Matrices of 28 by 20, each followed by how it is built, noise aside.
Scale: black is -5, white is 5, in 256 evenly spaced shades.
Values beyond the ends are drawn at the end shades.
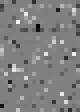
sparse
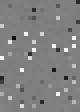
sparse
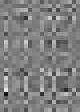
low rank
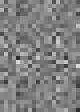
low rank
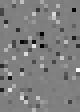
sparse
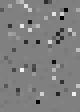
sparse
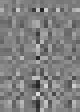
low rank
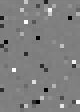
sparse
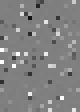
sparse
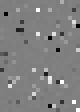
sparse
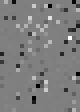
sparse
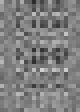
low rank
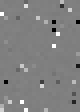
sparse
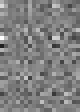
low rank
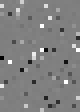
sparse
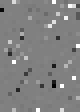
sparse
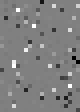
sparse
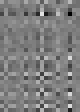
low rank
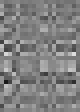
low rank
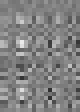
low rank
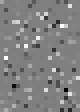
sparse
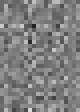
low rank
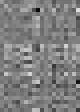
low rank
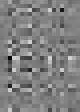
low rank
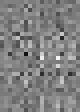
low rank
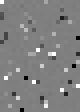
sparse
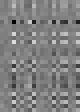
low rank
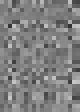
low rank
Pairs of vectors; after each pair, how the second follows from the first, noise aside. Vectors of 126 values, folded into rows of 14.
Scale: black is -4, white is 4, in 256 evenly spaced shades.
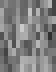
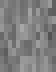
shrunk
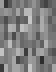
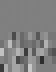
partly zeroed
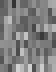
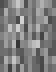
shuffled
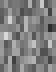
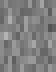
shrunk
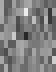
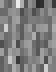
shuffled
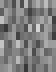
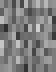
copied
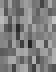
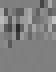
partly zeroed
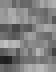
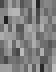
shuffled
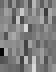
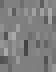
partly zeroed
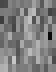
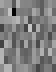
shuffled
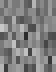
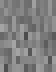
shrunk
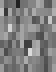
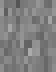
shrunk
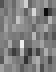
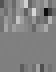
partly zeroed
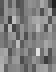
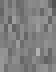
shrunk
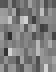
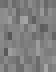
shrunk
